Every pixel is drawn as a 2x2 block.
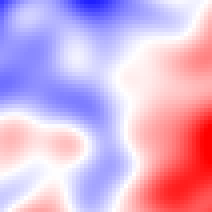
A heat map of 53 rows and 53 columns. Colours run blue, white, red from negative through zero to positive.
Odd rows or columns: none. Lone odd cells: none. Grain: smooth. Slope: up to the bottom right. Ninth with the highest average: bottom right. Mirror symmetry: none.
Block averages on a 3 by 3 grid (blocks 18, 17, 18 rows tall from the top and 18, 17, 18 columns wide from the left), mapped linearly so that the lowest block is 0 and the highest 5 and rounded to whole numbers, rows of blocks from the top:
0 0 2 / 1 1 4 / 2 1 5
